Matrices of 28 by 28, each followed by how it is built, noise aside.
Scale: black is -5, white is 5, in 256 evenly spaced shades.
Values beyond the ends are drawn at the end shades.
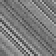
Toeplitz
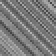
Toeplitz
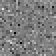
noise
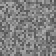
noise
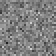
noise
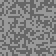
noise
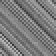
Toeplitz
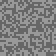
noise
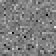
noise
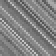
Toeplitz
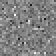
noise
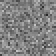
noise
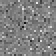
noise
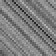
Toeplitz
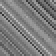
Toeplitz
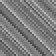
Toeplitz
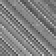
Toeplitz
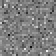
noise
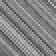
Toeplitz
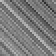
Toeplitz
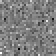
noise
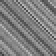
Toeplitz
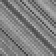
Toeplitz
